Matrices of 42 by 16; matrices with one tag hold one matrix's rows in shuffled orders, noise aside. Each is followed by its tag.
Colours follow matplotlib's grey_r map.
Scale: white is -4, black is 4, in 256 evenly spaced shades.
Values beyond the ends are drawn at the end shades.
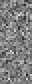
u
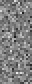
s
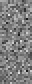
u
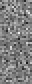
u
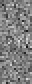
u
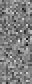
u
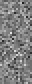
s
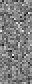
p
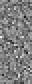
p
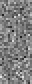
p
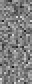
p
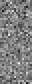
u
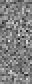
u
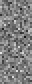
p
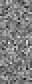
u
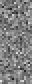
p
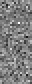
u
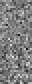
u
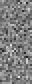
u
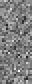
u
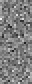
p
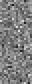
p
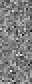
s
